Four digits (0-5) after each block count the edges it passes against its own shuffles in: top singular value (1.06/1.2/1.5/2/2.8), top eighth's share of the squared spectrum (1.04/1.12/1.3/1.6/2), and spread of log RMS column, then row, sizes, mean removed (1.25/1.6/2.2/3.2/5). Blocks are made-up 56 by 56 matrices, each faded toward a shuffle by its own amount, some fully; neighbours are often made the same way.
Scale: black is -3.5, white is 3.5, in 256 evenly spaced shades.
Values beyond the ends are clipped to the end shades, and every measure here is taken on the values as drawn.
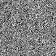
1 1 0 0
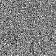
1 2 0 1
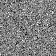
1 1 0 0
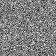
0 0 0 0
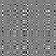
5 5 4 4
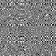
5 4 2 3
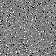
2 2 0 0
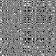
4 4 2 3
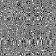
4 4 2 2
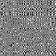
5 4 3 3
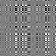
5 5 4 4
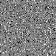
3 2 0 0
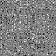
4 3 1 2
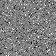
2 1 0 0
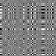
5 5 4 4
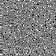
3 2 0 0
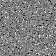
0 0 0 0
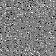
3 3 1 1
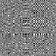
5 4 3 3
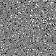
3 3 1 1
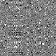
4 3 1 2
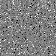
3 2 0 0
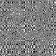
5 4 3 3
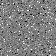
0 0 0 0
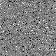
0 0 0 1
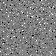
0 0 0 0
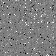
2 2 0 0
